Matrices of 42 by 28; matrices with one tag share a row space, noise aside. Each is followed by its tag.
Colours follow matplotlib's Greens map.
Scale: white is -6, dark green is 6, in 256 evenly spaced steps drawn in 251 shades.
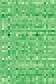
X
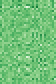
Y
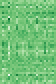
X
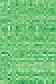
X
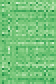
X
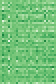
X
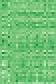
X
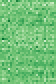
X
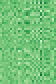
Y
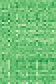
X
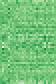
X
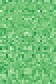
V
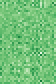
Y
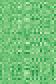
Y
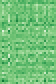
X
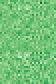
Y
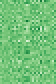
Y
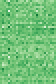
X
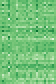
X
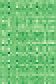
X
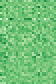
V
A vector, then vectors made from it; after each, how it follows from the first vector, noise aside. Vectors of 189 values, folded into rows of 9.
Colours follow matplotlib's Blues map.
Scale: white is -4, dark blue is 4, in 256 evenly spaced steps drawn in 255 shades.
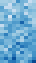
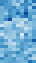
wrapped around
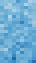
shrunk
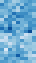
wrapped around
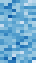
sign-scrambled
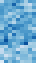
wrapped around
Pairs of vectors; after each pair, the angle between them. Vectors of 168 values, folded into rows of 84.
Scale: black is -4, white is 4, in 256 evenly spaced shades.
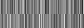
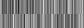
orthogonal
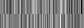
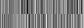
partly aligned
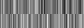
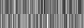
nearly parallel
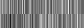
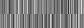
partly opposed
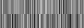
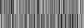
partly aligned
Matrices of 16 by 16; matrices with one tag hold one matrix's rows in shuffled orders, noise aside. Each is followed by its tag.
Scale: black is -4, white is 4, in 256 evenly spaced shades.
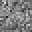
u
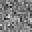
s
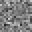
s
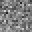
u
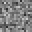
u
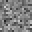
s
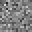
u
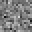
s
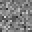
u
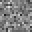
s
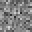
s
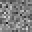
u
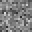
u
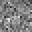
s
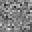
s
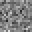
u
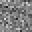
u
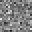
s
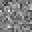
s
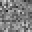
u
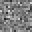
s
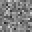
s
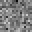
u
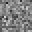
u
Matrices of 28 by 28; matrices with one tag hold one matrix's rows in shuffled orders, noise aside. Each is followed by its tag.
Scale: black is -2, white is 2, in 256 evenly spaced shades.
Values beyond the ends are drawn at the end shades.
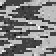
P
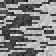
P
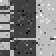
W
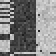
W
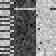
W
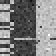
W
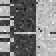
W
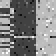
W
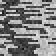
P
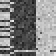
W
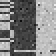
W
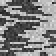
P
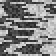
P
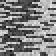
P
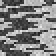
P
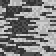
P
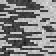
P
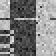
W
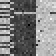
W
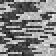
P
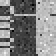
W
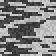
P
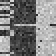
W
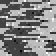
P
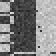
W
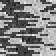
P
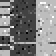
W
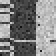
W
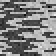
P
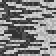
P
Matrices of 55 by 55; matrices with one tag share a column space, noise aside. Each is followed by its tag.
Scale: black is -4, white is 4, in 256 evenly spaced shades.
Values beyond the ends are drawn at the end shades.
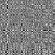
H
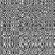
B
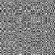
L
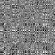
H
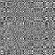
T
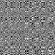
T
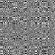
T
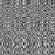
B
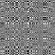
T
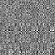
H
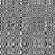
B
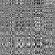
B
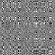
T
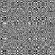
T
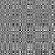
H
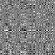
H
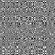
T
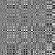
H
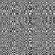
L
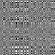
T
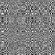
L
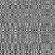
H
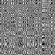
B
